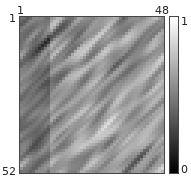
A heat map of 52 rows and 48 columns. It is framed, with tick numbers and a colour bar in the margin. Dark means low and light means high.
The histogram is bell-shaped. The grain runs diagonally up to the right. The right part is higher, past a seam about 20% of the way across.
